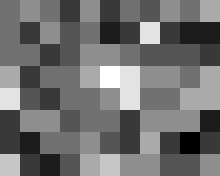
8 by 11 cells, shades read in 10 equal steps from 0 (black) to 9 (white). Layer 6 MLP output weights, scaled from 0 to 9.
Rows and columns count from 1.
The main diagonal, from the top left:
4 2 2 4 4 4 2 5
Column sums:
37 24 27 26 39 36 35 39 29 26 29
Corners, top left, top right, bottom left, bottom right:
4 6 7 5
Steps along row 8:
down down up up up down same down same up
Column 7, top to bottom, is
4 2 4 8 8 2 2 5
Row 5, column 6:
5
